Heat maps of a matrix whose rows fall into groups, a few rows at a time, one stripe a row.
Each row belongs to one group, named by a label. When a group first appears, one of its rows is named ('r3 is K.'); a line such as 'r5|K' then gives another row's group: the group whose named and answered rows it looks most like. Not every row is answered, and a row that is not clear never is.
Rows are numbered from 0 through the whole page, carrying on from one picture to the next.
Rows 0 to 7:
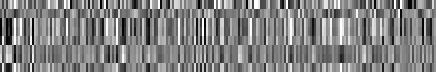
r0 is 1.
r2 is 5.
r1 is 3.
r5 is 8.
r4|5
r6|8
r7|5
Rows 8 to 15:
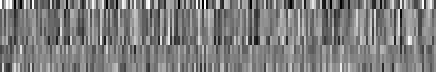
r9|3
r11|3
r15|5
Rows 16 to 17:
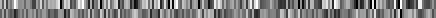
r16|1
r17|3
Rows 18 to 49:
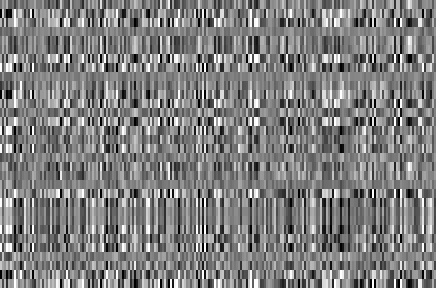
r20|1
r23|3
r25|8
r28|5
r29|1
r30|3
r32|8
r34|8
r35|5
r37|3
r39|1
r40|8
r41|8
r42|8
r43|8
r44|3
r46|5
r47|8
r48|5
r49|1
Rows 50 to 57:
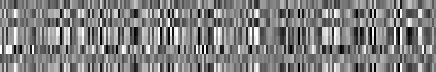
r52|3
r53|1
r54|1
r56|5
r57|1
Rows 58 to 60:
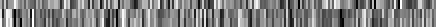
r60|8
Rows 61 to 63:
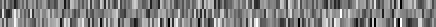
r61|3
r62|5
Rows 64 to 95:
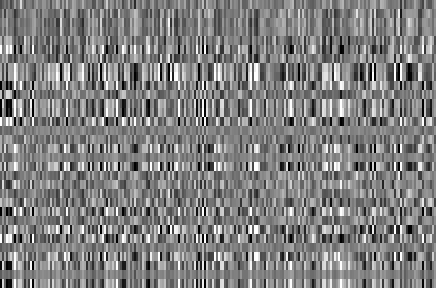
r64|5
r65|3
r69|8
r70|3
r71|1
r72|1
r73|5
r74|8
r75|5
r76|5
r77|8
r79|8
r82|1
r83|3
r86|8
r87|5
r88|3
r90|8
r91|5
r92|1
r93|5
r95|5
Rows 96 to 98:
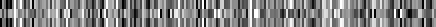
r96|5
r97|1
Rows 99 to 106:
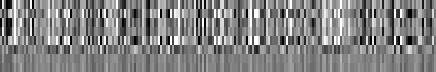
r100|1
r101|5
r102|5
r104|3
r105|5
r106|5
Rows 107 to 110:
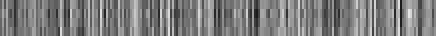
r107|3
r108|3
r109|3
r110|3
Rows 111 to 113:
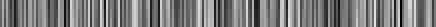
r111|3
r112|3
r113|3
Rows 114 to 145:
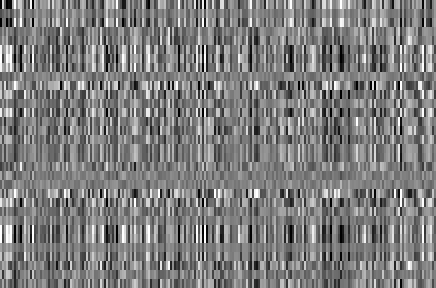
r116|5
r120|8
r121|8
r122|5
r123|1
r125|3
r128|3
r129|8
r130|3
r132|5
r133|8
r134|5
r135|1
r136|8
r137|3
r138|8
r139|8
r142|8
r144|8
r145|3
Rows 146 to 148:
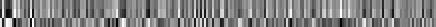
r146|5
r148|8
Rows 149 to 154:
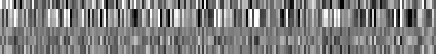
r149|8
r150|1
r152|8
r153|3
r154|8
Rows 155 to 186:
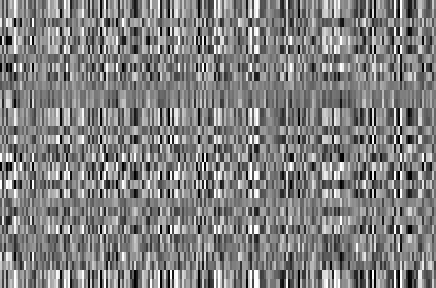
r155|1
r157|8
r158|1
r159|5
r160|1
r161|3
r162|5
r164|5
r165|8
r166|8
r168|1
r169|3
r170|1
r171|3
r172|8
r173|5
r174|1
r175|8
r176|1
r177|5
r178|3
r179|5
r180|1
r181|3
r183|8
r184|8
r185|1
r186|1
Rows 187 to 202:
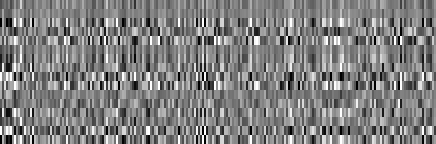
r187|5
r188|5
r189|5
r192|5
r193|5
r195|8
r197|8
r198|3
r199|5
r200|5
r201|8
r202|5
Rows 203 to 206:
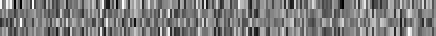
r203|8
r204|3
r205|5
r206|3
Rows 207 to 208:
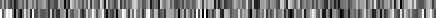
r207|3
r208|8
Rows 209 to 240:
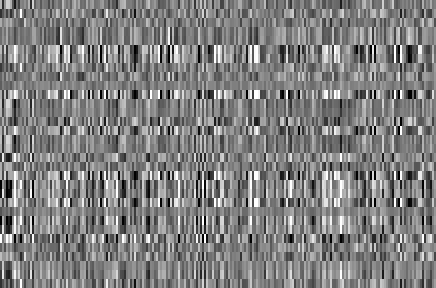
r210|5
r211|8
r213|3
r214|1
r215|1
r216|5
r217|3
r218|5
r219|1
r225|8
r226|5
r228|1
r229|5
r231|1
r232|5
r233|5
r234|5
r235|8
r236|3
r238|5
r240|5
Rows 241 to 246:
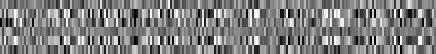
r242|1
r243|5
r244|8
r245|1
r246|3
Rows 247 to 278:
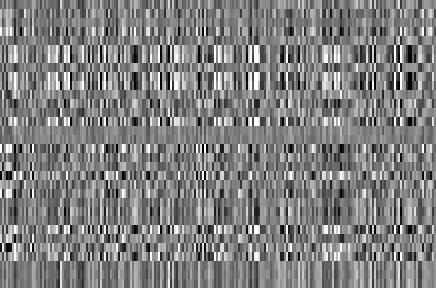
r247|3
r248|8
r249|8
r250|8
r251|3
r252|1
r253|1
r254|3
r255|1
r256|1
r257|5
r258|3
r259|3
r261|5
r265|8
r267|8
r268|8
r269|3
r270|3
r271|3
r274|5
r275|1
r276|3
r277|3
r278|3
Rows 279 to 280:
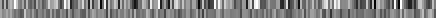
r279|1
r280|8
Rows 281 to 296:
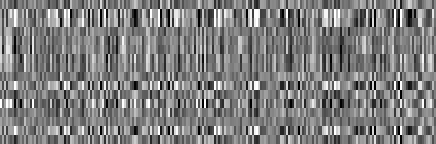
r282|1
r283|1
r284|8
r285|8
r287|8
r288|8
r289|3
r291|3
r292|8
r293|3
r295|1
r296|3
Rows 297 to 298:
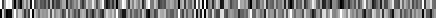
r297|8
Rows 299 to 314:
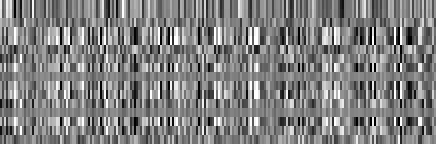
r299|8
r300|8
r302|1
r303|1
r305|5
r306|1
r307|5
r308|1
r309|1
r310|5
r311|5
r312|1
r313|5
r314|3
